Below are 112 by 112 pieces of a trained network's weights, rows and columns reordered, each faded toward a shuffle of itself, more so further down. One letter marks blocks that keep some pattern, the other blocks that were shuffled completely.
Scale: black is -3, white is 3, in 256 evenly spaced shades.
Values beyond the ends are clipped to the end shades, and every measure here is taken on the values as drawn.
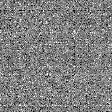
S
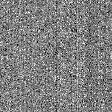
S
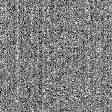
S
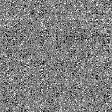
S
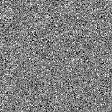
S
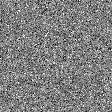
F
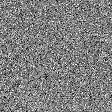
F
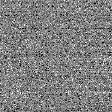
S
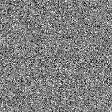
S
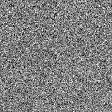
S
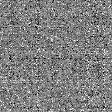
S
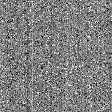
S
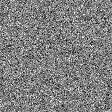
F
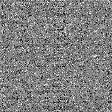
S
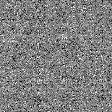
S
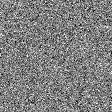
F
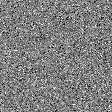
F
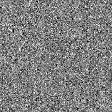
S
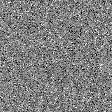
F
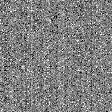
S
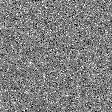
F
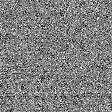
S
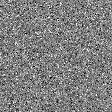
F
